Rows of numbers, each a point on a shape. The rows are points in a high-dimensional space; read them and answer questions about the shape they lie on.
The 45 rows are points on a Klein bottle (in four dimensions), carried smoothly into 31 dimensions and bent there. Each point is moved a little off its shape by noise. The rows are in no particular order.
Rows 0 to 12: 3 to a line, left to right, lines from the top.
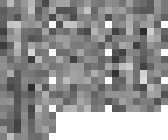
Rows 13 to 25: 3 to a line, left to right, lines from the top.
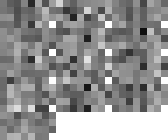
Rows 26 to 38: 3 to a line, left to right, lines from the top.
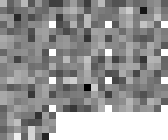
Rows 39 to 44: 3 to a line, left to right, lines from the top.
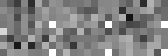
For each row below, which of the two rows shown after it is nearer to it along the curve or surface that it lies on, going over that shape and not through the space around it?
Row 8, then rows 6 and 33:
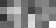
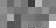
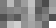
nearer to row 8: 6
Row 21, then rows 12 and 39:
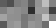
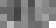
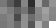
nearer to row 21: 39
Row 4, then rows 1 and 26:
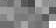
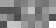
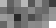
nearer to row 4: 26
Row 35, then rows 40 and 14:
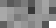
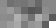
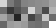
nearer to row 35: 40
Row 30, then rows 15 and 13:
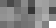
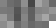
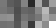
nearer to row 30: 13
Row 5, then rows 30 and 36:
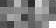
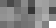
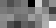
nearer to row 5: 36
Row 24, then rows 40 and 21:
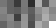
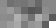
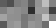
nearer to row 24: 21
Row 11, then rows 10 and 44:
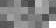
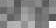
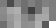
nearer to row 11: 44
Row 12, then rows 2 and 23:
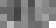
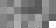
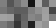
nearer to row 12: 23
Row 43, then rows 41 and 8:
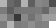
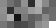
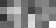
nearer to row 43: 41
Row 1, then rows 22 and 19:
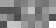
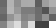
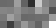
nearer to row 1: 22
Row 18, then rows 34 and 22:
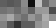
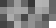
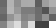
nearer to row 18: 34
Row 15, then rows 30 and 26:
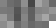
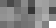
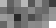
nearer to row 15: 26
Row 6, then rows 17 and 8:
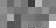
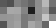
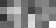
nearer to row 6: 17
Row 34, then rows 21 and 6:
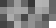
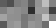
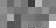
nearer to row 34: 6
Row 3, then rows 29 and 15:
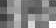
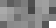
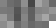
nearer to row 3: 29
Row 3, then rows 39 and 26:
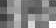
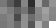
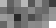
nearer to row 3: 39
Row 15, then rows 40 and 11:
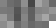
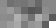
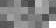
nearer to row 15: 11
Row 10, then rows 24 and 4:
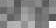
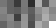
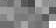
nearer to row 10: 24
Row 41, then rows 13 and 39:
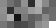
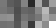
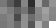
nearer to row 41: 13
